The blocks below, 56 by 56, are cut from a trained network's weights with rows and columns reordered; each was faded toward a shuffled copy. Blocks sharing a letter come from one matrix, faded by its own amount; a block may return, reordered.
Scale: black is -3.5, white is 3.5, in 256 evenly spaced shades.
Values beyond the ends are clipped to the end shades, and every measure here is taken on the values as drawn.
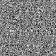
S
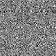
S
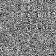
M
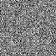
M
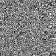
M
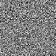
M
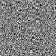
M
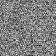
M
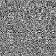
M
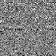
S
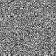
M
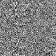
M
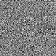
M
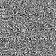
S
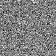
S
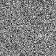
S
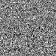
S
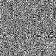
M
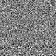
M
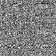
S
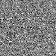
S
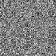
M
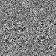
M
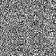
M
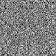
M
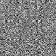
M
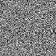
S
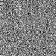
S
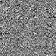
M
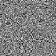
M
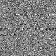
S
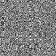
M
